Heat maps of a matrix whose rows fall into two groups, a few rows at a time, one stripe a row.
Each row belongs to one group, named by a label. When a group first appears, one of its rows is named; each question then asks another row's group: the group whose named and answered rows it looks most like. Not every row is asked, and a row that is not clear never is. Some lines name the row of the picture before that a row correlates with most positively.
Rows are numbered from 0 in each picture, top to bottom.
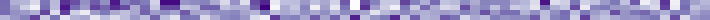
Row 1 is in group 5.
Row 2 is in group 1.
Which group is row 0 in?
5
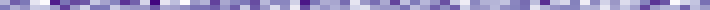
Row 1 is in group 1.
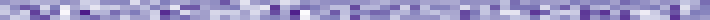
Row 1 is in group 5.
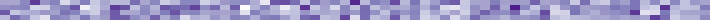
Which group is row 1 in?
5
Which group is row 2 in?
5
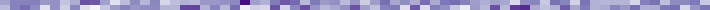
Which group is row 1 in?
5
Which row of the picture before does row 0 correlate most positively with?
0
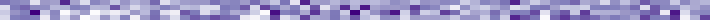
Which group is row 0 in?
1
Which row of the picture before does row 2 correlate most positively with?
1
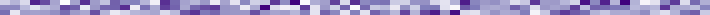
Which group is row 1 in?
5
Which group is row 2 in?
1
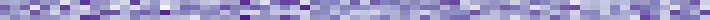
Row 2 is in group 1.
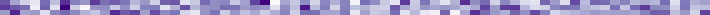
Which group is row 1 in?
1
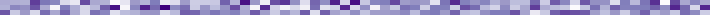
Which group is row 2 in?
1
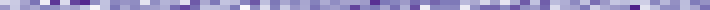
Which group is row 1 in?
5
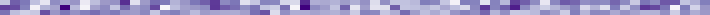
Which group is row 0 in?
5
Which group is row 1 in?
1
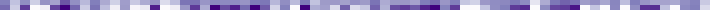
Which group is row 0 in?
1
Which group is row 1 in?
1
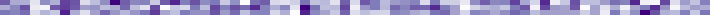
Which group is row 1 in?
1
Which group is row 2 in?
1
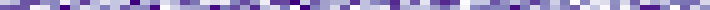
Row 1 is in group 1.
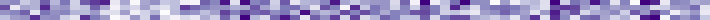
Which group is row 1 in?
1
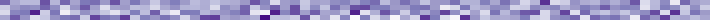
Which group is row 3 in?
5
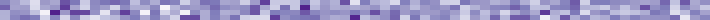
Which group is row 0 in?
5
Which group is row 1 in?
1
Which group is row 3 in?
5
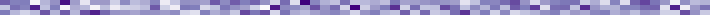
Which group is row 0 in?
1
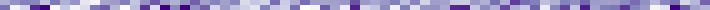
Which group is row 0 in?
5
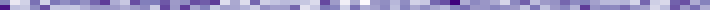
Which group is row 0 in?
1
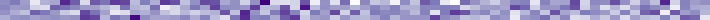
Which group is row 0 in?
5
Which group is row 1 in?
1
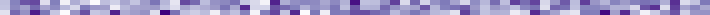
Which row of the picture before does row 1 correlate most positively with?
2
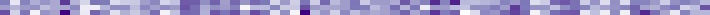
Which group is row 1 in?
5
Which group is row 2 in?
1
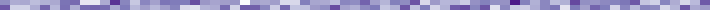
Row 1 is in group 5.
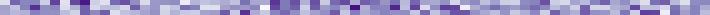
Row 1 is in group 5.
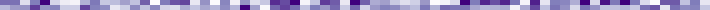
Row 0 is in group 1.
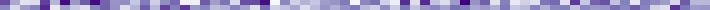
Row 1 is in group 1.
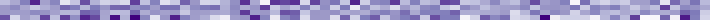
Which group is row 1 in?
5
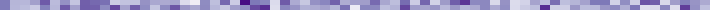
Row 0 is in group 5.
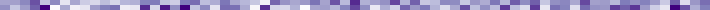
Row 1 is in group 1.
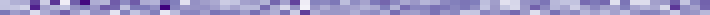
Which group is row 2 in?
1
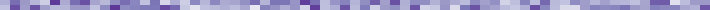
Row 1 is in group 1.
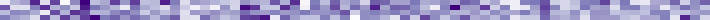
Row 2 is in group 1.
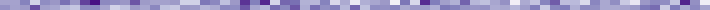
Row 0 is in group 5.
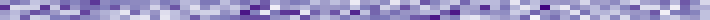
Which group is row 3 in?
1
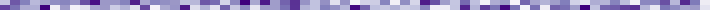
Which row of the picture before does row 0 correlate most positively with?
0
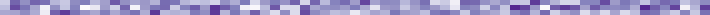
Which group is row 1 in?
5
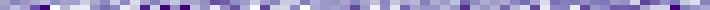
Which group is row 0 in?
5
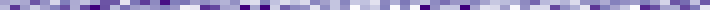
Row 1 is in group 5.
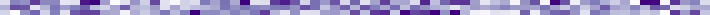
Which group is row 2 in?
1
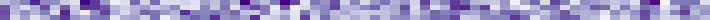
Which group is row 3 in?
1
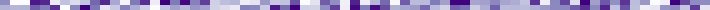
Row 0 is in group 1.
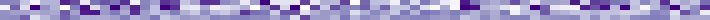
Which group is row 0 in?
5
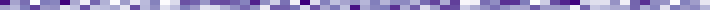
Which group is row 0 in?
1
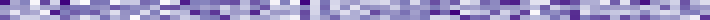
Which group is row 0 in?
1
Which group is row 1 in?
5
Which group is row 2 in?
1
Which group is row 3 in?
5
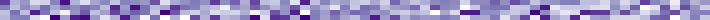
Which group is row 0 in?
1
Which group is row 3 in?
1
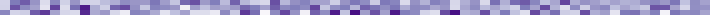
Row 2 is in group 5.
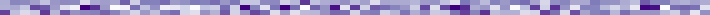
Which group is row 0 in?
5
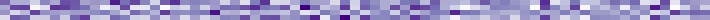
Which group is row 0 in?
5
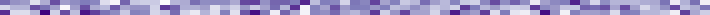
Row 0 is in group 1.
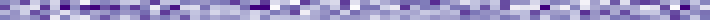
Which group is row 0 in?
1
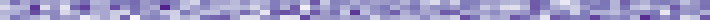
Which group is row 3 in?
5
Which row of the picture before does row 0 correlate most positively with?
2
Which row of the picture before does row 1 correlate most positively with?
2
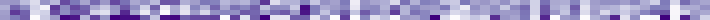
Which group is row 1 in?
1
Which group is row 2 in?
1
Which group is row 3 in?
5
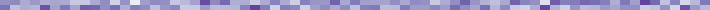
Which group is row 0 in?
5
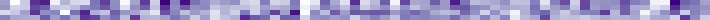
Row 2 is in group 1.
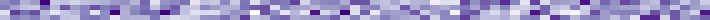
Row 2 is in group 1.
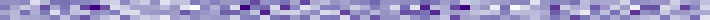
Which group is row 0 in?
1
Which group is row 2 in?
1
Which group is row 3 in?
1
